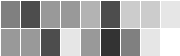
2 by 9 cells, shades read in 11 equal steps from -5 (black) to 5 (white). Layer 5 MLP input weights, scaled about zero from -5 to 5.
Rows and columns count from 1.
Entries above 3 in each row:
1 3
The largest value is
5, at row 2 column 9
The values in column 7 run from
0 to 3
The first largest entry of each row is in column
9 9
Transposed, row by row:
0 1 / -2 1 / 1 -2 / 1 4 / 2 1 / -2 -3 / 3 0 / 3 4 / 4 5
